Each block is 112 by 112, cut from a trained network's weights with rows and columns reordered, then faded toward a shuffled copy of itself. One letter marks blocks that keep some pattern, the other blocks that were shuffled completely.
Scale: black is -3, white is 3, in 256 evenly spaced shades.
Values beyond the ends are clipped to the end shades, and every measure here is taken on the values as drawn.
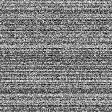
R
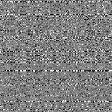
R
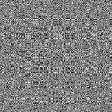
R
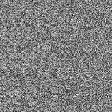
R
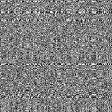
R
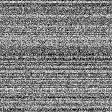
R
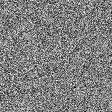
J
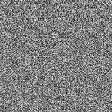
R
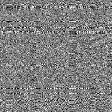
R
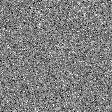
J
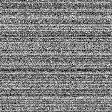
R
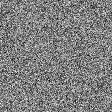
J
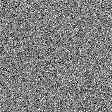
J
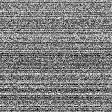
R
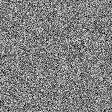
J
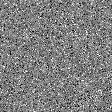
J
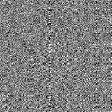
R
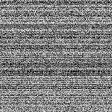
R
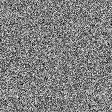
J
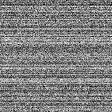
R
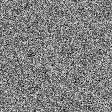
J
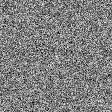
J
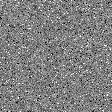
J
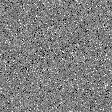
J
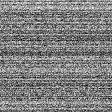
R
